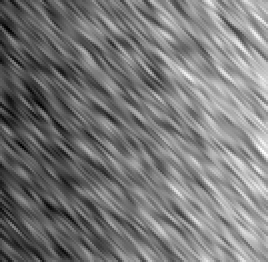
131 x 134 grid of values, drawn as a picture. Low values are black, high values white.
Slope: up to the right. Lone odd cells: none. Grain: diagonal, down to the right. Average level on the scale: 50%.
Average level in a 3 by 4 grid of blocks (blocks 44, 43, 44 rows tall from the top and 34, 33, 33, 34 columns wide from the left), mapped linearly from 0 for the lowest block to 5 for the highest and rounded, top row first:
0235 / 0235 / 0135
